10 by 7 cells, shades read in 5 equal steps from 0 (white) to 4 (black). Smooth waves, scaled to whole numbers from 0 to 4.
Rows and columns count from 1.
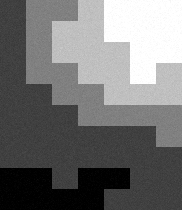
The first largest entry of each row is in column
1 1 1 1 1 1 1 1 1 1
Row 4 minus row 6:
0 -1 -1 -1 -1 -2 -1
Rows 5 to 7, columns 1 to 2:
3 3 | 3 3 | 3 3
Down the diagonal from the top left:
3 2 1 1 1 2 2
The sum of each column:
32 28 24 22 18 15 15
